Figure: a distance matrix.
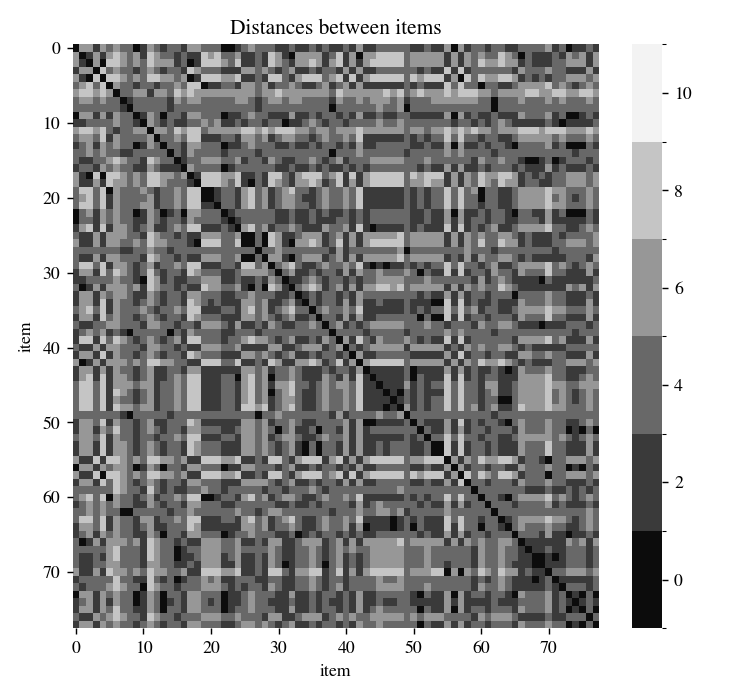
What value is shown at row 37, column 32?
2
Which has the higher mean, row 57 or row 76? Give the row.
57
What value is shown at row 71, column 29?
4
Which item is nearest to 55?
70
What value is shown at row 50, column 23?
2
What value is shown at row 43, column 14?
4
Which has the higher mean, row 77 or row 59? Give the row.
59
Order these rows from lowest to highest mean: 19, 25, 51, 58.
51, 58, 25, 19
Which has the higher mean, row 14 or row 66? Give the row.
66
